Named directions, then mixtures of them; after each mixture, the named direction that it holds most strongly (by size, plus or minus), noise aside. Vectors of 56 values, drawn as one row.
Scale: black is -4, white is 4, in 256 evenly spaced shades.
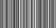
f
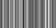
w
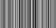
f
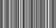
w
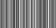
f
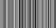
f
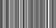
w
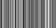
w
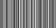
f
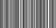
f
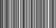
f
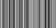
w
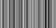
w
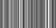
w
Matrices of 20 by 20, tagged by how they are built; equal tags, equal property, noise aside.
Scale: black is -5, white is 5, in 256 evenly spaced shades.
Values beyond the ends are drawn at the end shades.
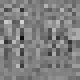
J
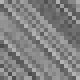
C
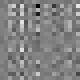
J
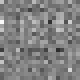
J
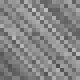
C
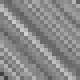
C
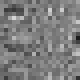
J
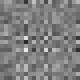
J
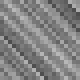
C
